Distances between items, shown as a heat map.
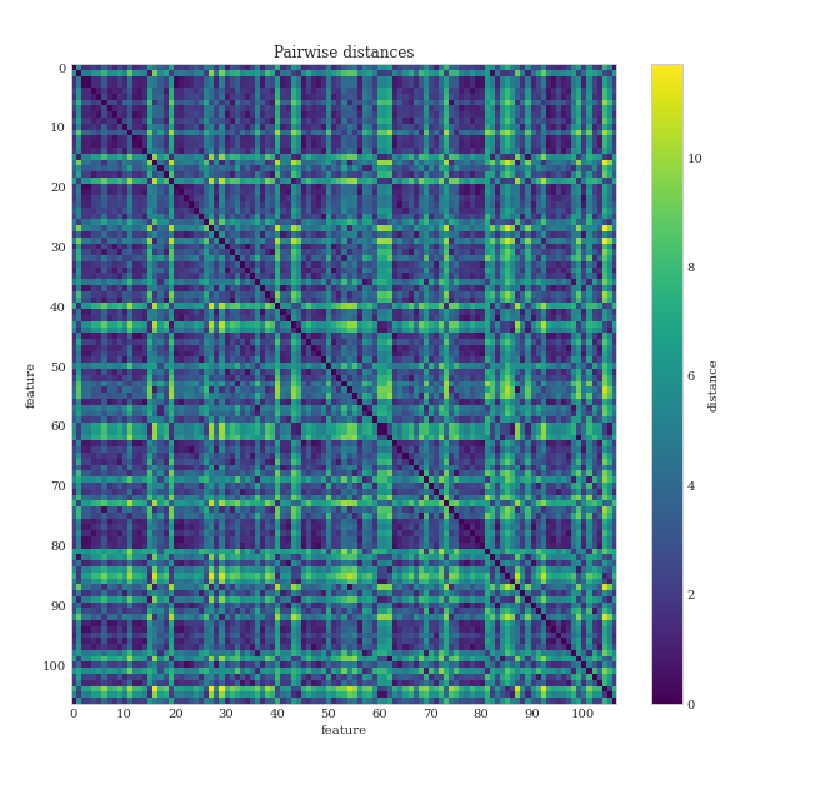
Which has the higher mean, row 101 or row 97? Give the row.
101
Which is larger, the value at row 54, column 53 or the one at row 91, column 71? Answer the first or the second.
the first
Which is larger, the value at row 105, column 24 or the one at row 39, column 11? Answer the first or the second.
the first
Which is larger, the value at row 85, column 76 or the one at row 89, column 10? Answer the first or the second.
the first
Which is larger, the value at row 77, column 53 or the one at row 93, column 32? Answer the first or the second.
the first
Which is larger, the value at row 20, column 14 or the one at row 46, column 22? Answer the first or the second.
the second
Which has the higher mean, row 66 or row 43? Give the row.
43
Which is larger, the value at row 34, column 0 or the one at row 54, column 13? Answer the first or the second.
the second
